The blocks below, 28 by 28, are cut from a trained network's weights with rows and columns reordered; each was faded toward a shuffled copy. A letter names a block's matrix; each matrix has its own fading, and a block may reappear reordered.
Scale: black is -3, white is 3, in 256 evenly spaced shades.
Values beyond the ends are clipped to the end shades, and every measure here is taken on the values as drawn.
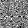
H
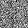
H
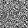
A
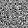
A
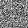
H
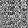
A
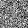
H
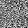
A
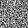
H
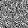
A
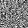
A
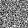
H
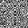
A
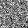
H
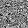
H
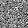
H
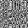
A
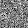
H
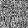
A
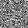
A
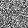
H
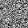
A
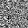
A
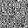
A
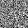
H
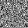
A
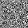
A
